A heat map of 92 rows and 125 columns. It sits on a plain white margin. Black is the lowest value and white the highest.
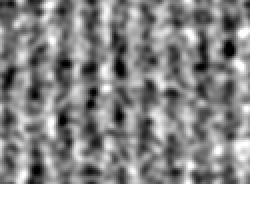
Average level on the scale: 50%. Lone odd cells: none. Stripes: upright, repeating 9 times. Seam: none. Ninth with the highest average: bottom right.
